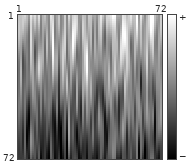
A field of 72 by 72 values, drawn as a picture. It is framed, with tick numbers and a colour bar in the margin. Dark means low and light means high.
Grain: streaks running down. Slope: up to the top. Histogram: bell-shaped. Ninth with the lowest average: bottom left.
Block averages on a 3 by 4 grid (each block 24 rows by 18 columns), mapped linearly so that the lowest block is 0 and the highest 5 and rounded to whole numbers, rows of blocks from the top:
4555
3333
0011
